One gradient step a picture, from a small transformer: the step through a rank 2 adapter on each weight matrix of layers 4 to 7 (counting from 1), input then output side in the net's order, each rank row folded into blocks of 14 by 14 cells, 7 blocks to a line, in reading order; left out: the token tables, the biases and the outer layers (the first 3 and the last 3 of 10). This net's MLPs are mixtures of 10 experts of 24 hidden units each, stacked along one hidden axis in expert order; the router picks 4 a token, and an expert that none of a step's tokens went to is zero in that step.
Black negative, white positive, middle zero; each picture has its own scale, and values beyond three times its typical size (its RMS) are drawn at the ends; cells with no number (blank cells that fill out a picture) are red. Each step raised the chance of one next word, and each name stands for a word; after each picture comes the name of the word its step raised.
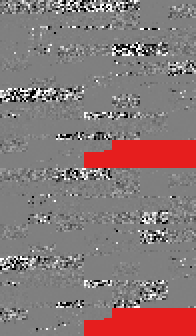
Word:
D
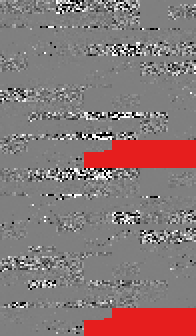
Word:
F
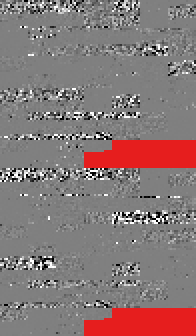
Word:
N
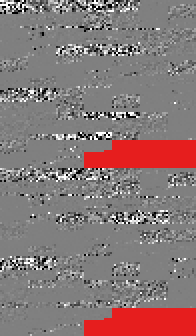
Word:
F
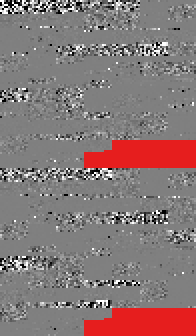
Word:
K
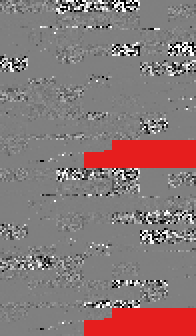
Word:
K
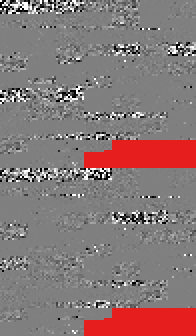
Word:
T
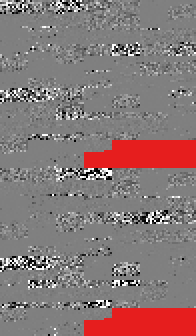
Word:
K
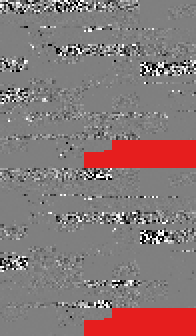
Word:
K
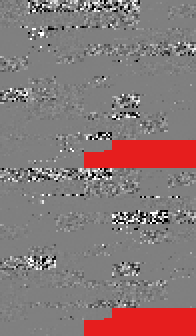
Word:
N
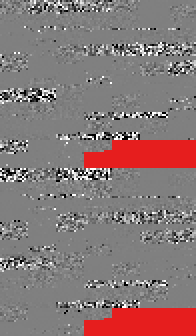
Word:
D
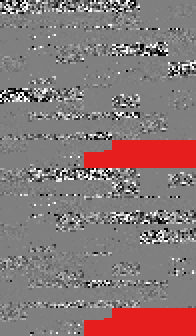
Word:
T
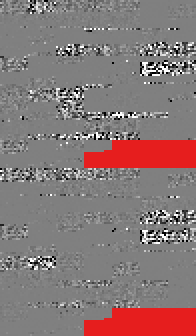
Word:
N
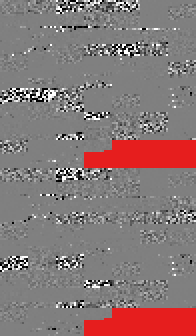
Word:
D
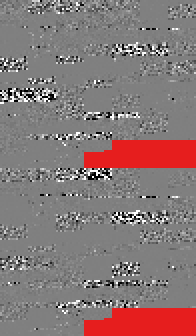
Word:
T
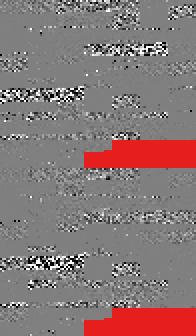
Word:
F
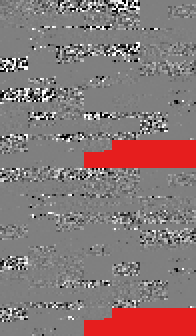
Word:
D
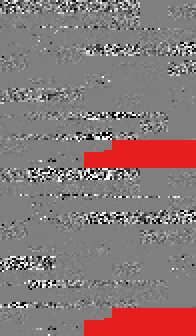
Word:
F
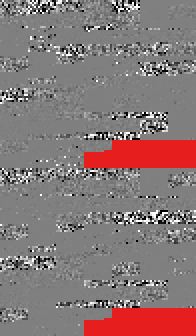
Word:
N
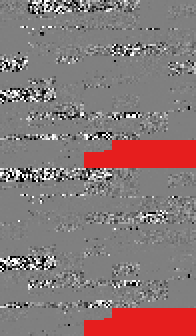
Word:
K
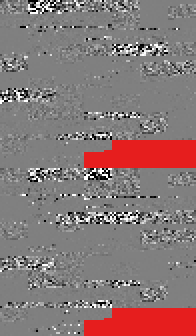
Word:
T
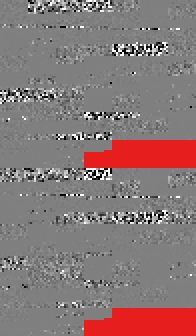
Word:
T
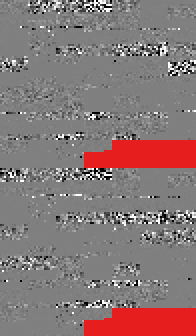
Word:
K
